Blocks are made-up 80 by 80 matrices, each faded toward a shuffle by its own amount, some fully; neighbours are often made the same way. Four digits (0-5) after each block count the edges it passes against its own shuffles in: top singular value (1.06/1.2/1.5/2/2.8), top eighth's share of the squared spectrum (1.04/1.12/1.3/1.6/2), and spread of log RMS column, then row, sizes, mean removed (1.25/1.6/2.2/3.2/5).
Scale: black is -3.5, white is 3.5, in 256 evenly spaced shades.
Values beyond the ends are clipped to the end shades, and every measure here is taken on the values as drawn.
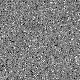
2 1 0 0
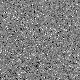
1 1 0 0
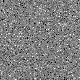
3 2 0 0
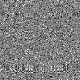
4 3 1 2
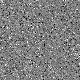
1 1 0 0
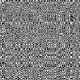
5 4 3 3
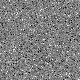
0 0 0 0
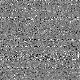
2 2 0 3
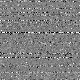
3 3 0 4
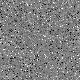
0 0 0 0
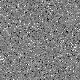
0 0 0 0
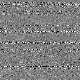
2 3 0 4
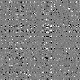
4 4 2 3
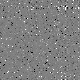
3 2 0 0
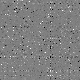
3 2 1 1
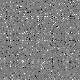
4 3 1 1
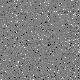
3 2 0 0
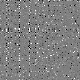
4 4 2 2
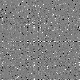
4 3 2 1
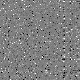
3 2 1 1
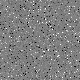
1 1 0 0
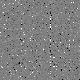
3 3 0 1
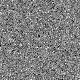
0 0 0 0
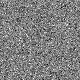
0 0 0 0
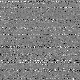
2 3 0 3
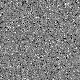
2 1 0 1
